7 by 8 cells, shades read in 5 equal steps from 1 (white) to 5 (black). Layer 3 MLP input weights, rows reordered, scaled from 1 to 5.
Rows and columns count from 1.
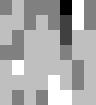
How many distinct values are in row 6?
3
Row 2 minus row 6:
0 0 1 0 2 2 -2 1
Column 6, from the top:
5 4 4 3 2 2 1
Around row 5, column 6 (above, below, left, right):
3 2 2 3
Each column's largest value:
3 3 3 3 3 5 3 3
